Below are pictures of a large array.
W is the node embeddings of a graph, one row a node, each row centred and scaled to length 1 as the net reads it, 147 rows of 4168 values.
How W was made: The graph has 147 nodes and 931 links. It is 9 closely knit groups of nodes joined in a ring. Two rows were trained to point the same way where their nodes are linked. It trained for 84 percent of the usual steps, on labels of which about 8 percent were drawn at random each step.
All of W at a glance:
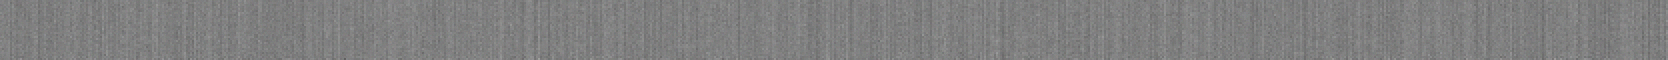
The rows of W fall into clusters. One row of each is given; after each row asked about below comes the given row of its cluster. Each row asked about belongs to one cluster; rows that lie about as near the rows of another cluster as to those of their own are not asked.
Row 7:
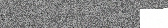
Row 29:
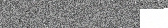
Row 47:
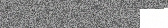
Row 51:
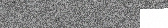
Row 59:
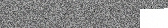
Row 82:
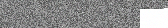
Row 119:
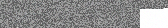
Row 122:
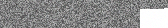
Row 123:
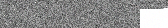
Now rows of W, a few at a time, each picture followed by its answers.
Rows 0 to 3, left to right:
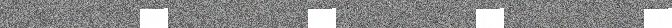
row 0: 119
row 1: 7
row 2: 51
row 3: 123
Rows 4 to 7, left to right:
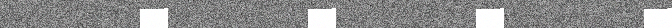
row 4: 122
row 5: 47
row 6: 122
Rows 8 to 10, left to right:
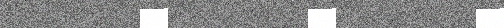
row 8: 29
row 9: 51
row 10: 51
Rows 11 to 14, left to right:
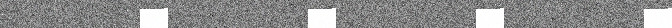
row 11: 123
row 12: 7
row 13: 123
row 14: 123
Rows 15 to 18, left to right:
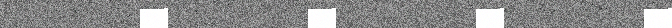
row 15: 123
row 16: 29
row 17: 123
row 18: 47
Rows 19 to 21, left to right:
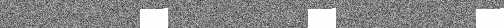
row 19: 7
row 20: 29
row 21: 122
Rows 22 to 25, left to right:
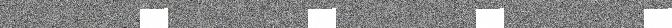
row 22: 122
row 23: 47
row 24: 123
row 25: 122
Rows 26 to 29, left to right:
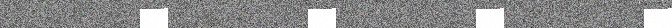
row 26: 123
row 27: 119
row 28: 123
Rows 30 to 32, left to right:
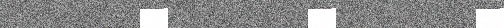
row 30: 51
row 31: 51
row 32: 123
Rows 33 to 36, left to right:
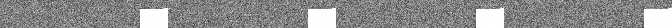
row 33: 82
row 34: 119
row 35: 59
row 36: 122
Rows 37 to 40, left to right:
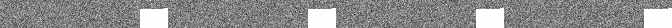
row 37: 123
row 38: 51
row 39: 122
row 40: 122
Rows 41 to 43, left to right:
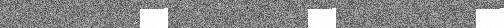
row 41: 29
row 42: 47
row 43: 119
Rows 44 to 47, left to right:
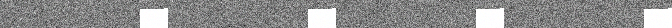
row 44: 7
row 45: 51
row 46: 59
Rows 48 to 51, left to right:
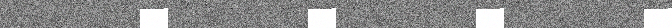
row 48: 7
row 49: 119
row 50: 119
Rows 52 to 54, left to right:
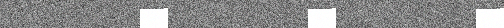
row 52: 29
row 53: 123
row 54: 123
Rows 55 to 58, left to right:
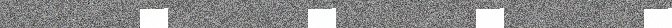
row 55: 7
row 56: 51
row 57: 29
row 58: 47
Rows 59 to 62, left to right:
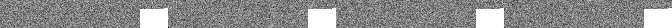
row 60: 122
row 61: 29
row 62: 59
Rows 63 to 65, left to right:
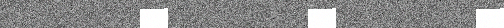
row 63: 51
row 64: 122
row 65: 47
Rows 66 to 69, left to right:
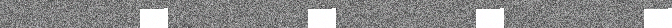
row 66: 82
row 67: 7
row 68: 7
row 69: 122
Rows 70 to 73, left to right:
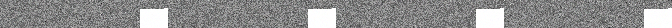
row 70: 7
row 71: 119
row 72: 7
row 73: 51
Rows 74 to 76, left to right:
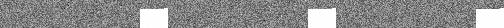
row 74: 122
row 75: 122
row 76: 7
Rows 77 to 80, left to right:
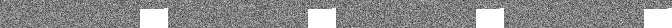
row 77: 29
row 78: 47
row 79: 59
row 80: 82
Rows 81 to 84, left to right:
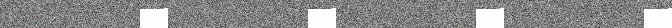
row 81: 59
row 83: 47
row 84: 29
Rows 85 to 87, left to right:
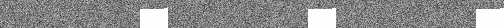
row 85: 122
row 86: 122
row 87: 29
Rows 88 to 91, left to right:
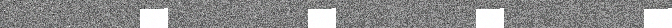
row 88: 59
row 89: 7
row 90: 119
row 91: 119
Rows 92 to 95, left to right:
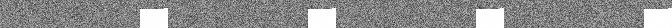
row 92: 29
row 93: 82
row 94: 82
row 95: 29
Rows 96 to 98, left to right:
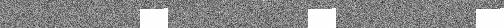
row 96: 82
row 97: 51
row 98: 7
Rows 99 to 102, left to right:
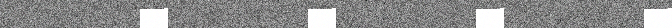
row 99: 47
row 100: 119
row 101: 123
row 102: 51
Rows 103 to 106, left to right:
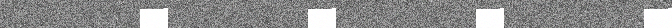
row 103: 119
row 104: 51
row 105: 51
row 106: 122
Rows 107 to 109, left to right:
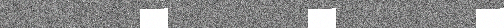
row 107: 123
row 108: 82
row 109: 123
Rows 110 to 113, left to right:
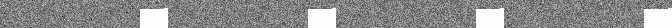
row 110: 59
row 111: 47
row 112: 82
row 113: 47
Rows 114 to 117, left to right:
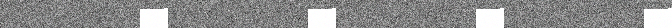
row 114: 51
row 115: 59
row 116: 51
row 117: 29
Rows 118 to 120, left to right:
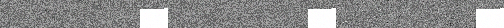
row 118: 47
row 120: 122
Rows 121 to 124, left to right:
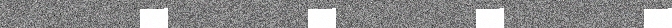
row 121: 47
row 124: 29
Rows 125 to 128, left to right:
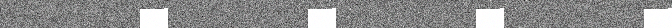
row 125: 7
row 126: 59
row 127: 82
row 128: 47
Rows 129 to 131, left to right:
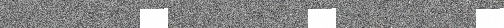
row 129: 122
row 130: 119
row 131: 82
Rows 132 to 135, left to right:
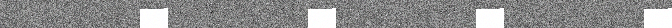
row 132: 123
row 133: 82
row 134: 119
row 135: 7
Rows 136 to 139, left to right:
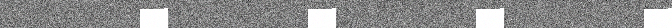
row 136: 59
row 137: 29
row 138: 82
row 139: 82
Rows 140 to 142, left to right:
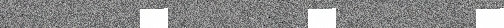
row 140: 7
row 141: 123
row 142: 123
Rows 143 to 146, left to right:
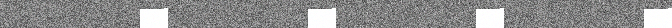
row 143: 123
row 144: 47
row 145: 29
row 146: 82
